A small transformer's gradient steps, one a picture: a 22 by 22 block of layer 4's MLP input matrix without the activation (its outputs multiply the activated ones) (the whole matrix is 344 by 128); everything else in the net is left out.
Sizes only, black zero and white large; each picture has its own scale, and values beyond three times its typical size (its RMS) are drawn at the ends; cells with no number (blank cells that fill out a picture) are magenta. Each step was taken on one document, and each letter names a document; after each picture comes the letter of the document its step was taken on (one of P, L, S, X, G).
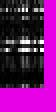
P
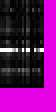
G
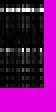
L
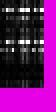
P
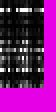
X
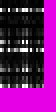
X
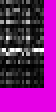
G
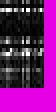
G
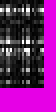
G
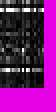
G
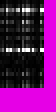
L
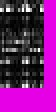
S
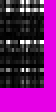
P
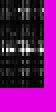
L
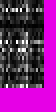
X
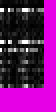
X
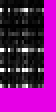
X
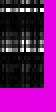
P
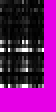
X
